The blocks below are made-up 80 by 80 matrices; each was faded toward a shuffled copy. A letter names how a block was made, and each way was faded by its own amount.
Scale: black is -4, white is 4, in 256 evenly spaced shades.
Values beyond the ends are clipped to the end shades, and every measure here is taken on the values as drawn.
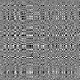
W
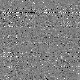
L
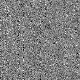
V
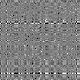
W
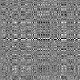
W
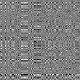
W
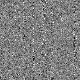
V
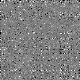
L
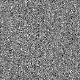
V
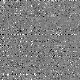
L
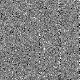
V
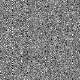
V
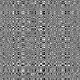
W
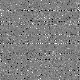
L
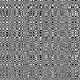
W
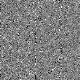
V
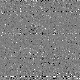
L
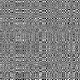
W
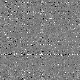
L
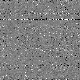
L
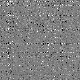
L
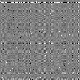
W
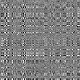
W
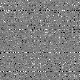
L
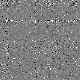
L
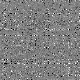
L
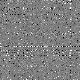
L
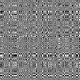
W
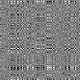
W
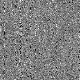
V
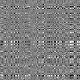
W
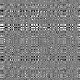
W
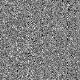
V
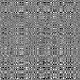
W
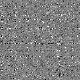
L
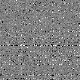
L
